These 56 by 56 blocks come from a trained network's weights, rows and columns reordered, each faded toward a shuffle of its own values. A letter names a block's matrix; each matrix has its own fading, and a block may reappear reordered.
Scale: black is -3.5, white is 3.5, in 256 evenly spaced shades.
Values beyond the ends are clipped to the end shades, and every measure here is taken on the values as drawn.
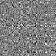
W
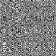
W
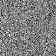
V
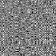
W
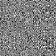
W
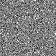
V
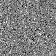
V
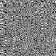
W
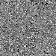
V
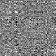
W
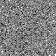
V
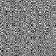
W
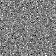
V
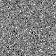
V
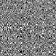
W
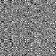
W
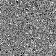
V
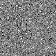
V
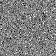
V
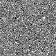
V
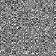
W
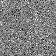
V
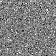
V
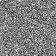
V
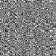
W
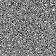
V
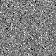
V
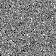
V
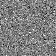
V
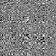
W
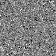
V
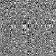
W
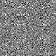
W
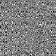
W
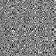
W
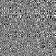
W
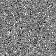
V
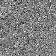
V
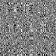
W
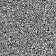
V
